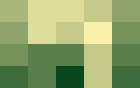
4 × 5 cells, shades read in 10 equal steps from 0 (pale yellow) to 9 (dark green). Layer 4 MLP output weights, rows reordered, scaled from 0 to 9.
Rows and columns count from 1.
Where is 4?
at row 1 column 5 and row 2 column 1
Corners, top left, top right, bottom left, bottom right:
3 4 7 7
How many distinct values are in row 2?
5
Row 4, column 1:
7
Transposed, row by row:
3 4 5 7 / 1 1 6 6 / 1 2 6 9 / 2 0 2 2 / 4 5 6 7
